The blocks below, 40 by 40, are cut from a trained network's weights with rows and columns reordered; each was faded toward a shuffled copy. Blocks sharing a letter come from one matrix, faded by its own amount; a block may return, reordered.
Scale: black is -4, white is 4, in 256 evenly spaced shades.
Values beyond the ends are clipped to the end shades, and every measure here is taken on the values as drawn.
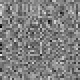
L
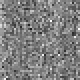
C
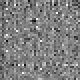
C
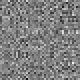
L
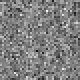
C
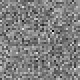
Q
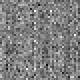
C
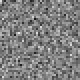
Q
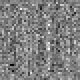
C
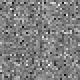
C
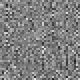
Q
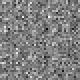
C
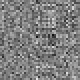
L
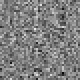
Q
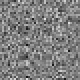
L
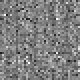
C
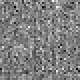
C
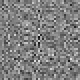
L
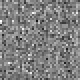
C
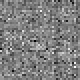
C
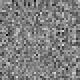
Q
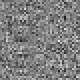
L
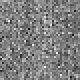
C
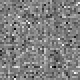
C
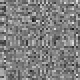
L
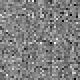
C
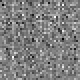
C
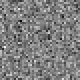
Q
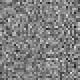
Q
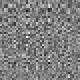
L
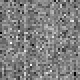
C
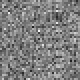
Q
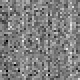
C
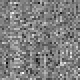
C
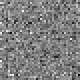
C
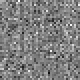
C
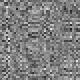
L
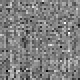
C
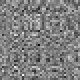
L
